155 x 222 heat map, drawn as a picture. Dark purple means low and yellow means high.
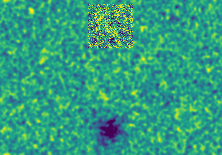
Mirror symmetry: none. Roughest part: top middle. Dips: one, in the bottom middle. Odd patch: rougher, in the top middle.
